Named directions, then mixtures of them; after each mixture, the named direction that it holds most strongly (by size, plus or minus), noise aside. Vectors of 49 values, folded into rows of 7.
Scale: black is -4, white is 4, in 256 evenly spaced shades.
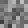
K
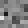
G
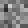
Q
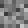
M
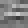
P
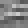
P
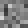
Q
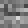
P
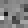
G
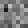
Q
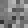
K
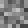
M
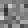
Q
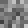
K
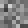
Q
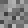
K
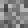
Q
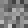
K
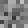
K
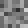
M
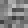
P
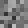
K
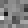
G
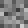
M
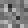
Q
